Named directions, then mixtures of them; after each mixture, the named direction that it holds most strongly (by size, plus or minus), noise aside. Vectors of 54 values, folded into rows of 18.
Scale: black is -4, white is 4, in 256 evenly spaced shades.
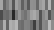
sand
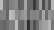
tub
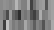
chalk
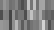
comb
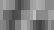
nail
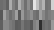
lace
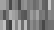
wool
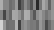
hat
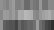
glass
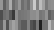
sand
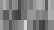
nail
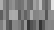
lace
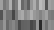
sand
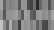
hat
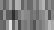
sand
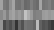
glass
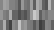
wool
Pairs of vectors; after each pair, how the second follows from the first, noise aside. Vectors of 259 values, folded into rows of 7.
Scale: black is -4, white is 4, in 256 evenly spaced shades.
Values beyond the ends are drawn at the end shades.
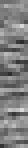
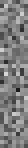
shuffled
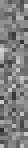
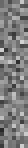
sign-scrambled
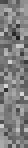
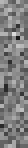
sign-scrambled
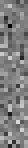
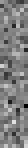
shuffled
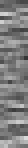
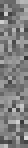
sign-scrambled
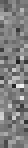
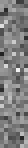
shuffled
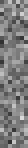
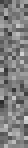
shuffled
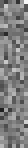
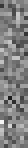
shuffled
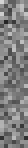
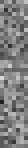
shuffled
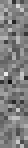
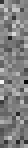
shuffled
